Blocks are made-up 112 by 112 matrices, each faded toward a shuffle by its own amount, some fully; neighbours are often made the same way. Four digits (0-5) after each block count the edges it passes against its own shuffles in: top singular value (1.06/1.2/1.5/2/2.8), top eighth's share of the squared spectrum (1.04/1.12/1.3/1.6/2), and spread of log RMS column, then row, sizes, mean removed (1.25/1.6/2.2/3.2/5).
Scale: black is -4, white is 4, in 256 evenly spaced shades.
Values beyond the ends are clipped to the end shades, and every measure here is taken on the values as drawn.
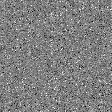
3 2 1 0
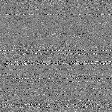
2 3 0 4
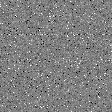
1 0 0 1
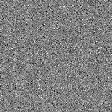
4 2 0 1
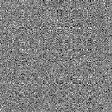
4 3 2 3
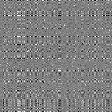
5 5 4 4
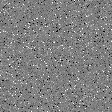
2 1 0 0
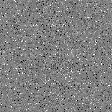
3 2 1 1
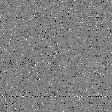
4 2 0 1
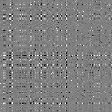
5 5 3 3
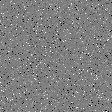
0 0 0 0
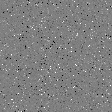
3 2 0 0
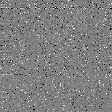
4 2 1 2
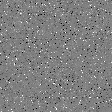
2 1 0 0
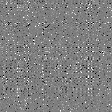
5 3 2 2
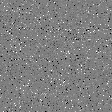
3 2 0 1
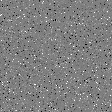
0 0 0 0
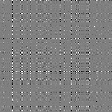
5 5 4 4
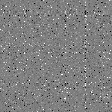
4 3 1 1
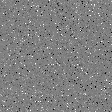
0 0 0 0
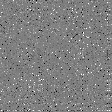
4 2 1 1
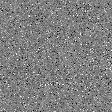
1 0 0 1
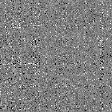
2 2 3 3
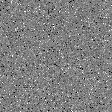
0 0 0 0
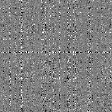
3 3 4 3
